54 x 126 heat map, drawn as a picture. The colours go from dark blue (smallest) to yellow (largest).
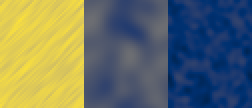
The table splits into one row of 3 panels. Panel 1,1: very high, slanting up to the right, faint in contrast. Panel 1,2: low, smooth. Panel 1,3: very low, blotchy, faint in contrast.
